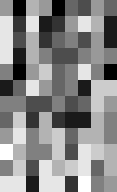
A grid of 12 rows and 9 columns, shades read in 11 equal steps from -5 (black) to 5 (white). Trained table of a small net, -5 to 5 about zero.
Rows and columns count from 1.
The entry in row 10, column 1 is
5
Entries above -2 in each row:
6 5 5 6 7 7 6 5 9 8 8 7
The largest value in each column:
5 4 4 4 4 3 5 3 3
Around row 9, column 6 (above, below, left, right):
-4 -2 3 2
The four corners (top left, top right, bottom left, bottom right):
1 -1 4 1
